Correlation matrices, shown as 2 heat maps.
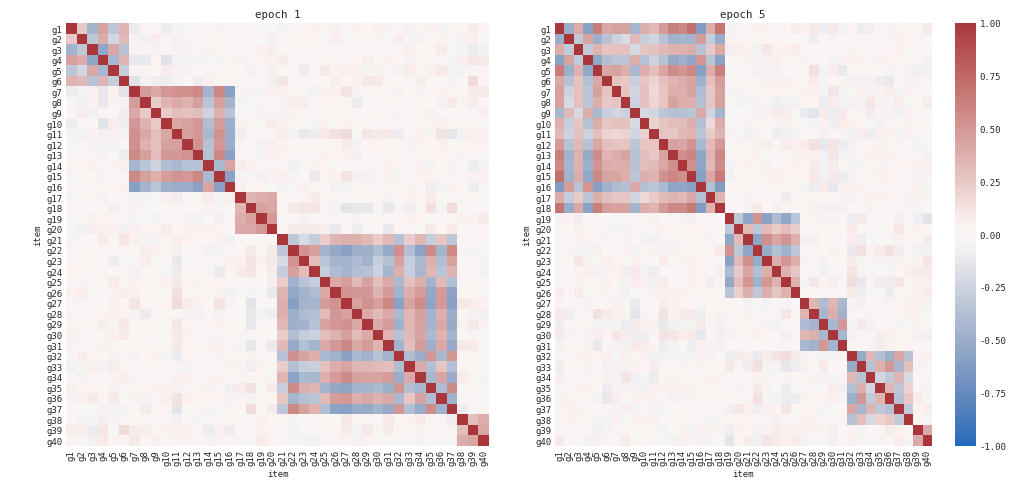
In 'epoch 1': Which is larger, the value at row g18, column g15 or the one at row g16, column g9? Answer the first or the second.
the first
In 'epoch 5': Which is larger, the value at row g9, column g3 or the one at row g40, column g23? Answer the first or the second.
the second
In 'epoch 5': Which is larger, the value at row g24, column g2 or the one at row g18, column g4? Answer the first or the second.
the first
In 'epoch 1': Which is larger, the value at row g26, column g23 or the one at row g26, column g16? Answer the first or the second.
the second
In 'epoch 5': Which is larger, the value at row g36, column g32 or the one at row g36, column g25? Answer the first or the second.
the second
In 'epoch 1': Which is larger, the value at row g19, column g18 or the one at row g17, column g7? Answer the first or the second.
the first
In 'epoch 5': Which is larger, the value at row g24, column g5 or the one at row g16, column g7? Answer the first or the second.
the first
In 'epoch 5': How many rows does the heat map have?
40
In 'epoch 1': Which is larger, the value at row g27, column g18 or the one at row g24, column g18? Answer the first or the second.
the second
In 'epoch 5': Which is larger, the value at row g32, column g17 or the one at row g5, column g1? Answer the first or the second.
the second
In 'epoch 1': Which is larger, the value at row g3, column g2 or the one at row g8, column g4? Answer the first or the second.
the second
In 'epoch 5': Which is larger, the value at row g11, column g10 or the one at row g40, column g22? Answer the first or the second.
the first
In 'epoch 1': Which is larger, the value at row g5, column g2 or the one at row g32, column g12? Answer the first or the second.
the second
